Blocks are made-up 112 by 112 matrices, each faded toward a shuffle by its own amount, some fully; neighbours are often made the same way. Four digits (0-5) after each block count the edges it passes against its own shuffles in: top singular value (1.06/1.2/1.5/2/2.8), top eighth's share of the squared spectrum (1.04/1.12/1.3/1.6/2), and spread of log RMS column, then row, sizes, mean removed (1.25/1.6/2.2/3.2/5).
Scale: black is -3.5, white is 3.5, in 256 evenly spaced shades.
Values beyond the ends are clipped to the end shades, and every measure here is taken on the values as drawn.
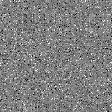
4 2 1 1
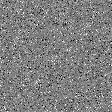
2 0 0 0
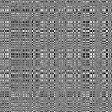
5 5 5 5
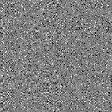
4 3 2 2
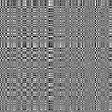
5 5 5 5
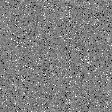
1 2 2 1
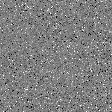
0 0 0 0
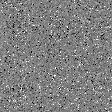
1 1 1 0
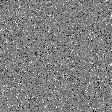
0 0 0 0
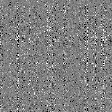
2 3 3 3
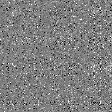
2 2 3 2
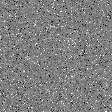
0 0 0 0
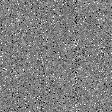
1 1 2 0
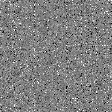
1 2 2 0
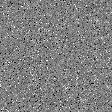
0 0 1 0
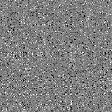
4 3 2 2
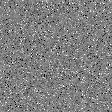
1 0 0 0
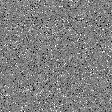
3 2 0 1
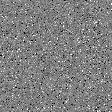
3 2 0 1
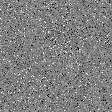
2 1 0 0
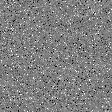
1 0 0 0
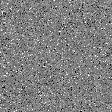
3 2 0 0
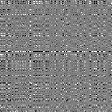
5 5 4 4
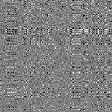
5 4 3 3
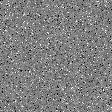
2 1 0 0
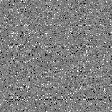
4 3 1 2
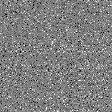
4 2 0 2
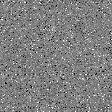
3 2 0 1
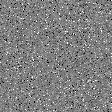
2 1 0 0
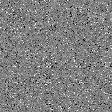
3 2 0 1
